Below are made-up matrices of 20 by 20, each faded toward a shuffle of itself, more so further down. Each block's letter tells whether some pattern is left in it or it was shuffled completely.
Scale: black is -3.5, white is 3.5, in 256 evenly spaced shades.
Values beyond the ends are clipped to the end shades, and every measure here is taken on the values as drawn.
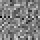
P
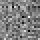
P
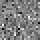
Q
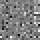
P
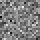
Q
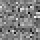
P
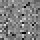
P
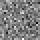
Q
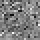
Q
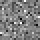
Q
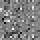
P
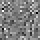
P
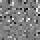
P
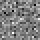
Q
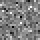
Q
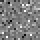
Q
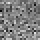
P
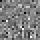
P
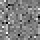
P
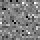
Q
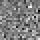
Q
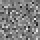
Q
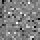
Q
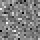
Q
